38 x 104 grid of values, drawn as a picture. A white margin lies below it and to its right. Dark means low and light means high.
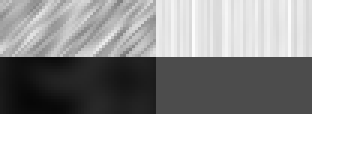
It is made of 2 by 2 panels. Panel 1,1: high, slanting up to the right. Panel 1,2: very high, streaked downward, faint in contrast. Panel 2,1: very low, smooth, faint in contrast. Panel 2,2: low, flat.
